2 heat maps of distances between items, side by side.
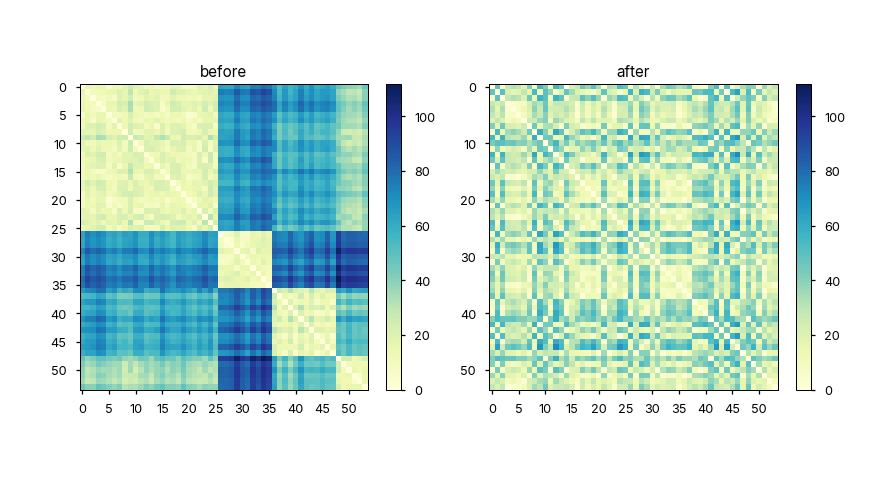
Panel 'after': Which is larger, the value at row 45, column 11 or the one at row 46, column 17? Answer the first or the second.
the second
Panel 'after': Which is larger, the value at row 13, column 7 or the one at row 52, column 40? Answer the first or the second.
the second
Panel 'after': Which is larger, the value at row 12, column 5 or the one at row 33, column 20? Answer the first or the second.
the first
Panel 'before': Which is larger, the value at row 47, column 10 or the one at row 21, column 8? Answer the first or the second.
the first
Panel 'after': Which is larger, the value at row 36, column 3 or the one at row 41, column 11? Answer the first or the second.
the second
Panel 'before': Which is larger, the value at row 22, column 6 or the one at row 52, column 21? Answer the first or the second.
the second
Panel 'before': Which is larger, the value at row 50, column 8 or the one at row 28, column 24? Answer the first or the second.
the second
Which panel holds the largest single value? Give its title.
before
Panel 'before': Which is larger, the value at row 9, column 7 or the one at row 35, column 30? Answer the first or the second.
the first
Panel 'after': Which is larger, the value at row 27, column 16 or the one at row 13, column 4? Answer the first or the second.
the second
